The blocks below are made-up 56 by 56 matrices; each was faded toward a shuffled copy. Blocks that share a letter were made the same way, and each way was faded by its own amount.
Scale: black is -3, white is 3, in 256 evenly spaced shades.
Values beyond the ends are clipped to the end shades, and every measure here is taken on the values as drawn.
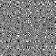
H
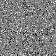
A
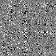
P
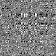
H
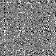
P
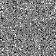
P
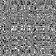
H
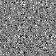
P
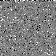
A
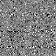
P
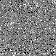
A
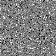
A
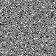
A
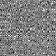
H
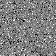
A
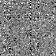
P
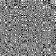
H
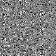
P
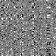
H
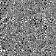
P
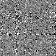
P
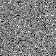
A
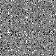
P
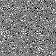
A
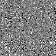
P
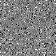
A
